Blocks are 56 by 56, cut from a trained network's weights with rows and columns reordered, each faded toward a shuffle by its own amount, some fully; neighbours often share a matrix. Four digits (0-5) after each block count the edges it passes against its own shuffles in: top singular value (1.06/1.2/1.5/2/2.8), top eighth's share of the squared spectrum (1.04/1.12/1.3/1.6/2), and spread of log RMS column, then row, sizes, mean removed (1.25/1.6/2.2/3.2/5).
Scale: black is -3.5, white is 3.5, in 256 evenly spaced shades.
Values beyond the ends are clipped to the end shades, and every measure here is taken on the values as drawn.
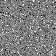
0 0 0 0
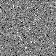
0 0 0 0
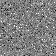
0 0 0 0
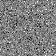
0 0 0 0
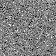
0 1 0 0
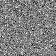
0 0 0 0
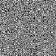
3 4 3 2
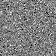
1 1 0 0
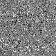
1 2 0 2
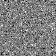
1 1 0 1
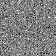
1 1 0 1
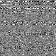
3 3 0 3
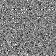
1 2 0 1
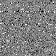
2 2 0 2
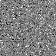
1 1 0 1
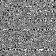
2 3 0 2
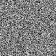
2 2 0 0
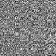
3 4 2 2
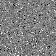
1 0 0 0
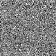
2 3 1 0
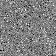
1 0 0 0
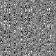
3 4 3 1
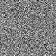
3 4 2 0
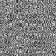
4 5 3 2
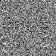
3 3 2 1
